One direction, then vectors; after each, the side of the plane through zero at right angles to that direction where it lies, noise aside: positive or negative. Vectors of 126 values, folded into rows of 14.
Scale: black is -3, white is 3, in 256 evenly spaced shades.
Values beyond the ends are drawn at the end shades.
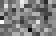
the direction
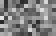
negative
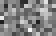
negative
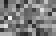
negative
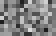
negative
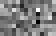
negative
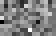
negative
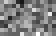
negative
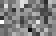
positive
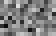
positive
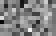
negative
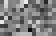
positive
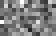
positive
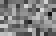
negative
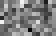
positive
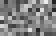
negative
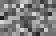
positive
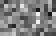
positive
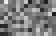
positive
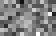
negative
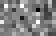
positive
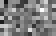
negative
